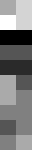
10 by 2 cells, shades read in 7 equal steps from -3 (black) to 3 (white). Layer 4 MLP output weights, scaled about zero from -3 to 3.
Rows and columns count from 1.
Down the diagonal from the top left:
1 2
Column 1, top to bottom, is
1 3 -3 -1 -2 1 1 0 -1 0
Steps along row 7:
down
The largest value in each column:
3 2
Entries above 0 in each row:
2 2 0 0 0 1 1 0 0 1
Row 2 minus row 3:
6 5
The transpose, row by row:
1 3 -3 -1 -2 1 1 0 -1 0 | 2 2 -3 -1 -2 -1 0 0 0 1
